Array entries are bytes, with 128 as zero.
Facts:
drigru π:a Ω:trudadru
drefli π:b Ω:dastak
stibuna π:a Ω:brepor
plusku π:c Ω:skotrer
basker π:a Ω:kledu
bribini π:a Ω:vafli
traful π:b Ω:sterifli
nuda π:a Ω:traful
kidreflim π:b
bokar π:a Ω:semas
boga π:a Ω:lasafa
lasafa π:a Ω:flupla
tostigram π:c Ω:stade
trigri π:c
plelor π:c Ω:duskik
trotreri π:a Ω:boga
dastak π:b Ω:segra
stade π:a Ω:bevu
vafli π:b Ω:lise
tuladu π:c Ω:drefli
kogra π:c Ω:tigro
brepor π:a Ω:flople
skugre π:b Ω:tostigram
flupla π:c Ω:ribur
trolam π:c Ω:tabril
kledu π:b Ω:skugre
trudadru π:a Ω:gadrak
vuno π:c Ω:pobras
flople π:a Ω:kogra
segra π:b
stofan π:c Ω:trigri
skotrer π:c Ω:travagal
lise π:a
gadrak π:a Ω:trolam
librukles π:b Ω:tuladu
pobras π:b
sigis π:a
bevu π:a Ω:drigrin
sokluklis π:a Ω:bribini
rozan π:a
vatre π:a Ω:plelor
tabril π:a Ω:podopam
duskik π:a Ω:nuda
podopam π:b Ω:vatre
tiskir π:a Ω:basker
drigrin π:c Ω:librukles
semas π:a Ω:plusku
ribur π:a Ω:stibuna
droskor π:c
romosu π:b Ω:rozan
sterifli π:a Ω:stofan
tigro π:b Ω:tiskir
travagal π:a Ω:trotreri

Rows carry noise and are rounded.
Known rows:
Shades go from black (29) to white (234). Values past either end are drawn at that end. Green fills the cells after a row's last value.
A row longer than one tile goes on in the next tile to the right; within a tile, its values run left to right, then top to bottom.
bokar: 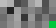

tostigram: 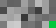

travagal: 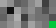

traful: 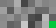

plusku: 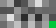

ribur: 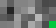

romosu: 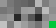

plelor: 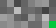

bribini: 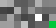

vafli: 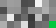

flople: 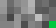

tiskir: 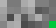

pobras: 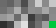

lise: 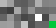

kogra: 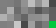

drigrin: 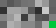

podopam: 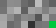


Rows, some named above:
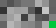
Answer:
drigrin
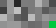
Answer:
trolam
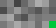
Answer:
droskor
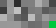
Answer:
trolam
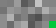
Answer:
kidreflim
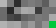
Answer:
rozan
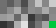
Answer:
pobras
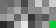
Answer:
pobras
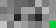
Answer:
romosu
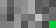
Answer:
brepor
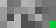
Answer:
basker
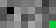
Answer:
boga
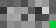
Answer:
tuladu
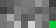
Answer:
flupla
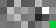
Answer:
librukles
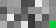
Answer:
vafli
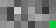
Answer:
vatre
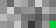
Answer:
kledu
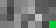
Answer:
stibuna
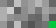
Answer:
tigro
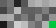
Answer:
vuno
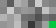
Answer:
skugre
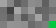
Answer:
sigis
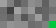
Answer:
sigis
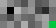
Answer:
sterifli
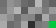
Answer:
podopam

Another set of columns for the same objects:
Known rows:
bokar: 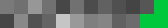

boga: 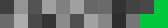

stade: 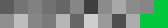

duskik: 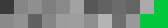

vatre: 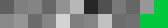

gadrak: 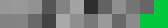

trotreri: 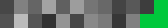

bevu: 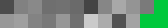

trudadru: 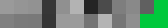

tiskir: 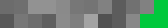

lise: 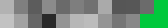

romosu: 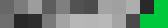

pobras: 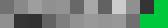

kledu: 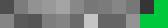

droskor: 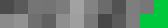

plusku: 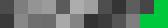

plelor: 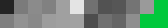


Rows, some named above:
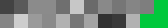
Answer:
tostigram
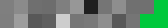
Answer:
tabril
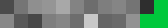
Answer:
kledu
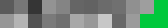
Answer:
sterifli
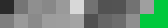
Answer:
plelor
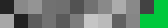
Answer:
librukles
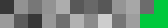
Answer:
traful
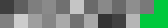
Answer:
tostigram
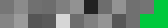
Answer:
tabril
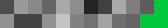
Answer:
podopam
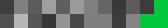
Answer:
trotreri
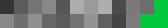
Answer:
tuladu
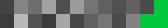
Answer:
travagal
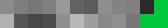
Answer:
vafli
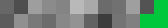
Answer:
vuno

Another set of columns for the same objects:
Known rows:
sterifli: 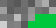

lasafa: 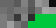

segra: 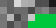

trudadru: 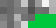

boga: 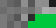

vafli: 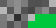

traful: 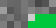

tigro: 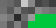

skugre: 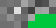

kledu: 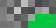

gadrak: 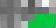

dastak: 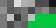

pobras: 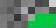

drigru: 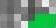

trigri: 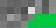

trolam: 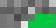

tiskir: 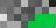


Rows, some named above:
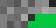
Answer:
trotreri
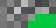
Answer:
kledu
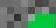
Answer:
kidreflim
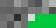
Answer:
podopam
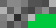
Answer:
vafli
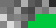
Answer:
basker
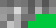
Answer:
stade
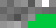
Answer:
tabril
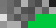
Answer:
tiskir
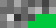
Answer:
drigrin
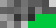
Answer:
vuno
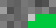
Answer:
traful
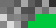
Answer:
basker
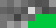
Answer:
plelor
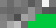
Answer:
vatre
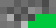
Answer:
droskor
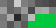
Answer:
librukles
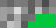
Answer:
stade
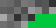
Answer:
kogra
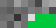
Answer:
podopam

